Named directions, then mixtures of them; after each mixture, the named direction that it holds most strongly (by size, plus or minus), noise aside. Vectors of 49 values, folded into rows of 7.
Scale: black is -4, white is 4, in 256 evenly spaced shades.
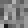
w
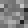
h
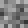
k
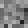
h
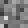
k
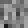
w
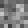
k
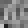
w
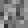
w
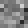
h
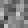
k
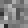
w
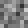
h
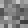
k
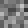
k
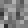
w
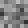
k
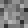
h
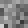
k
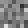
w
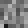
w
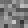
h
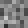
w
